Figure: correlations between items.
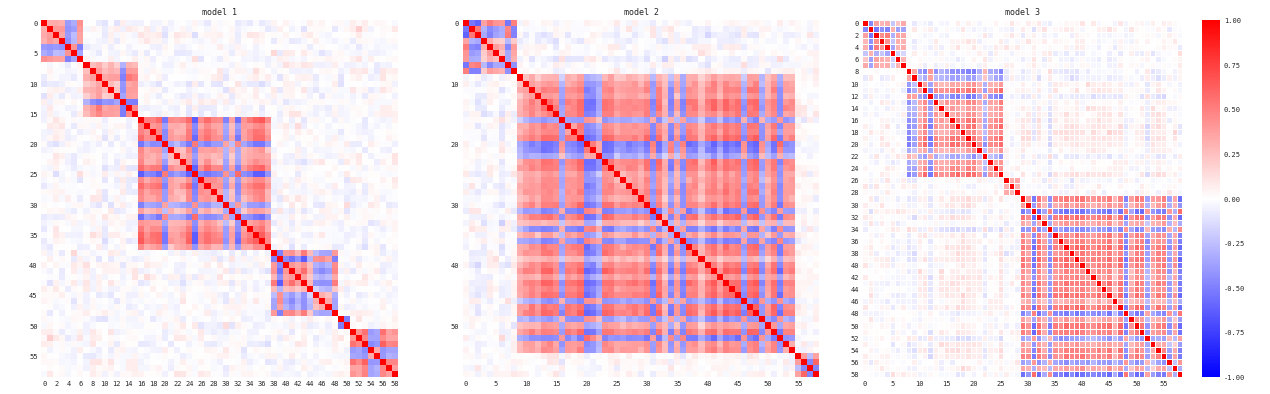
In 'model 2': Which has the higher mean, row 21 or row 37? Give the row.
37
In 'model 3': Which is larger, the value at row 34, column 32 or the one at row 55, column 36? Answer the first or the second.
the second
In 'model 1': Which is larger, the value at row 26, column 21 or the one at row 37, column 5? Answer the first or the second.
the first
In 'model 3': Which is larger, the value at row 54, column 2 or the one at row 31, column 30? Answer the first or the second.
the first
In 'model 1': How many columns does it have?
59
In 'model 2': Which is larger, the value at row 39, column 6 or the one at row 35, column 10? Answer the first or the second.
the second
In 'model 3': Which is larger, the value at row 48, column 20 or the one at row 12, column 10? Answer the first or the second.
the first
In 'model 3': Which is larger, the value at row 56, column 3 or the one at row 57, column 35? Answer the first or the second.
the second
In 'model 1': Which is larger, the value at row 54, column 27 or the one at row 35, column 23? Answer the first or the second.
the second
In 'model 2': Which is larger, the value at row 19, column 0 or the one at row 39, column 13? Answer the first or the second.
the second
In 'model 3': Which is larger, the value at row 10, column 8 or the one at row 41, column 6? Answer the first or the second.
the second
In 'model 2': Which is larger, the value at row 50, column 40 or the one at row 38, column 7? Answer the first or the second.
the first
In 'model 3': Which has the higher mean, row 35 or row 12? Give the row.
35
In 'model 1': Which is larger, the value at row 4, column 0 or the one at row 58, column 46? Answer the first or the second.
the second
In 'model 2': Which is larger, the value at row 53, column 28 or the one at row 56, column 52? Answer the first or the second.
the first
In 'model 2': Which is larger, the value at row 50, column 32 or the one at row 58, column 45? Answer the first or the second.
the first
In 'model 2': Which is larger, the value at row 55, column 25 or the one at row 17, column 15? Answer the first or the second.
the second
